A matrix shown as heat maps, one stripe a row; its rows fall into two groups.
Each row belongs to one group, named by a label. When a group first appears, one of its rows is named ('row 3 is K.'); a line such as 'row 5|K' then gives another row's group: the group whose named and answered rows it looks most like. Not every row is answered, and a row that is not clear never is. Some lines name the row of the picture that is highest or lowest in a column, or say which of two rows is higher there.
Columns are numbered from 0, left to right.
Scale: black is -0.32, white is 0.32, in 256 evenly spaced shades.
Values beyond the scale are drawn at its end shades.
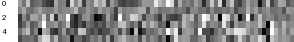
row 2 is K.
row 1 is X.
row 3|K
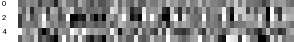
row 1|K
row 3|K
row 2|K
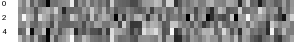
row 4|K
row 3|K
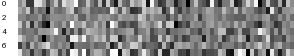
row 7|K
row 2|X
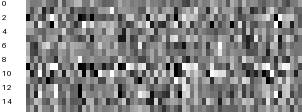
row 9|K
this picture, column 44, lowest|14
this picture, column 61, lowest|11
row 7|X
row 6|X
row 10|X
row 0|K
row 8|K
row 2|K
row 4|X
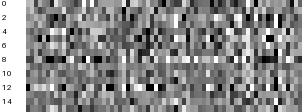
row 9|K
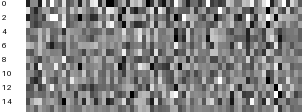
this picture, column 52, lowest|2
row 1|X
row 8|X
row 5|X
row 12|K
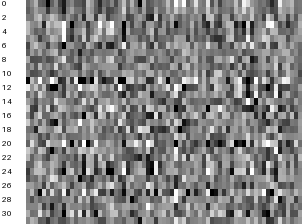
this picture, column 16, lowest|11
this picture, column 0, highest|12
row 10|X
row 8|X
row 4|X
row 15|X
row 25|K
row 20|X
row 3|X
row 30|X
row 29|X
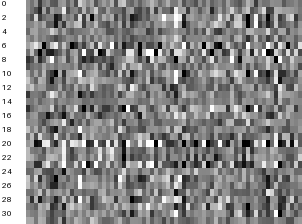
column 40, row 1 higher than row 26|No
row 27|X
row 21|X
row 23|X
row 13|K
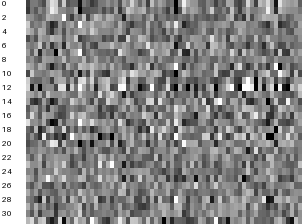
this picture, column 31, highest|12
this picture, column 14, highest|11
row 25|X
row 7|K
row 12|K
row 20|K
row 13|X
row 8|X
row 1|K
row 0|K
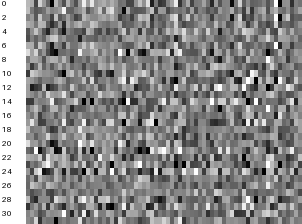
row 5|K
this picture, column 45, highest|29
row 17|X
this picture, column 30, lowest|21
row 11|K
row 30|X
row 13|X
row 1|X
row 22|X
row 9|X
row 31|K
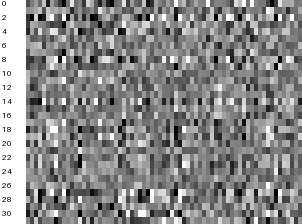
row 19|X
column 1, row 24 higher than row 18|Yes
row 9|K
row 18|K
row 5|X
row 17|X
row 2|K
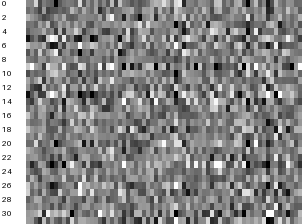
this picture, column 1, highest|9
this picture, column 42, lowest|9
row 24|X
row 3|X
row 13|K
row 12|X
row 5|K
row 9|X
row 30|X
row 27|K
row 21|X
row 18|K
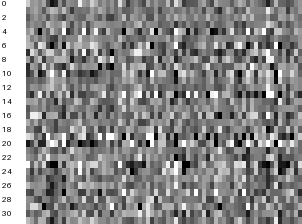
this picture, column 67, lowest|24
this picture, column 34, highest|24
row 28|X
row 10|K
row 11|K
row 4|X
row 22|X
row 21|X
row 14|K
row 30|X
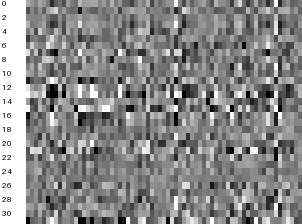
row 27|K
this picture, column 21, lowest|8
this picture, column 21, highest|14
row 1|K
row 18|K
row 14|X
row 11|K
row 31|K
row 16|K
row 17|K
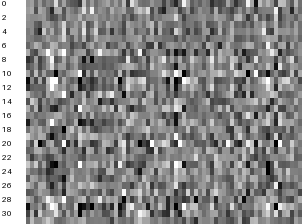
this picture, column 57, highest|10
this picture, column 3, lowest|20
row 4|X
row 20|K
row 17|K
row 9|K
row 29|K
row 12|K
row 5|X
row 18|X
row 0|K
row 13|X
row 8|K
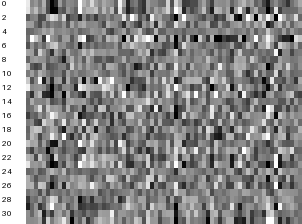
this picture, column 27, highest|5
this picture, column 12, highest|16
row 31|X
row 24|K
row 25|X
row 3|X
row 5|X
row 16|K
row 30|X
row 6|K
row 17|X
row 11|X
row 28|K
